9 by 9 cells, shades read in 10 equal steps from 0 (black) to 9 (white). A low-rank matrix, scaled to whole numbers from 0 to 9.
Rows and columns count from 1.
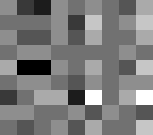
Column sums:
39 31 32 43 29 51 37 39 54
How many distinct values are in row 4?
2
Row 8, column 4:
4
